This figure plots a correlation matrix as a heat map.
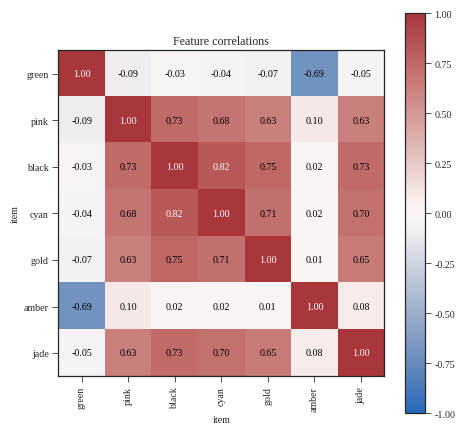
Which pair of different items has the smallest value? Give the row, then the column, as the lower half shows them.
amber, green
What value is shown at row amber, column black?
0.02
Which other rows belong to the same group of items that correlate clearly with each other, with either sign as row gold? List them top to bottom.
pink, black, cyan, jade
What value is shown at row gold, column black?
0.75
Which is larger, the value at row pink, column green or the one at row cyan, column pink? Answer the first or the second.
the second
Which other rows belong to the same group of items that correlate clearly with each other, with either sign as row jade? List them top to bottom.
pink, black, cyan, gold
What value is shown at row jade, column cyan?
0.70
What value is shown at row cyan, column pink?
0.68
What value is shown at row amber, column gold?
0.01
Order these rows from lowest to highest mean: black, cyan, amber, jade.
amber, jade, cyan, black
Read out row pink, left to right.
-0.09 1.00 0.73 0.68 0.63 0.10 0.63
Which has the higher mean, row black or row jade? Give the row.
black
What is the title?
Feature correlations
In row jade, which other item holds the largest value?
black
